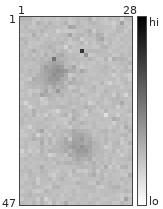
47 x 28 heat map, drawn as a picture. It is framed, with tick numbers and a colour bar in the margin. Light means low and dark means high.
Slope: none. Histogram: skewed, a long tail of high values. Mirror symmetry: none. Bumps: two. Roughest part: top middle.
